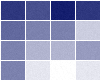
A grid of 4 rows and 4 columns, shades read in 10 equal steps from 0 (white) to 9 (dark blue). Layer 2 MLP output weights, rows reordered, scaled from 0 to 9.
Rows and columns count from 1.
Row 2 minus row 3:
1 2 2 -2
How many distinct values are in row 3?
3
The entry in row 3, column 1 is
5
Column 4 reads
8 2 4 1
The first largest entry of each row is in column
3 1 1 1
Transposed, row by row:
8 6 5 5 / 7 5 3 1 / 9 5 3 0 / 8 2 4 1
